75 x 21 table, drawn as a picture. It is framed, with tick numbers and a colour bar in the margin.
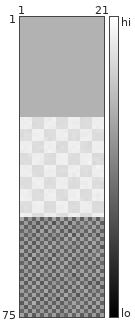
The table splits into 3 rows of 1 panel. Panel 1,1: high, flat. Panel 2,1: very high, checkered, faint in contrast. Panel 3,1: middling, checkered, strong in contrast.
